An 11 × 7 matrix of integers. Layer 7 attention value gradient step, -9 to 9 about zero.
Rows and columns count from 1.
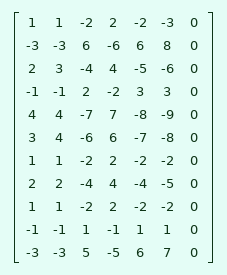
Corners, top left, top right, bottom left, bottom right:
1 0 -3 0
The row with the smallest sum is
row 5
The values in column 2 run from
-3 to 4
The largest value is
8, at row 2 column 6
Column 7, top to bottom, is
0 0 0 0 0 0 0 0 0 0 0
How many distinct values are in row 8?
5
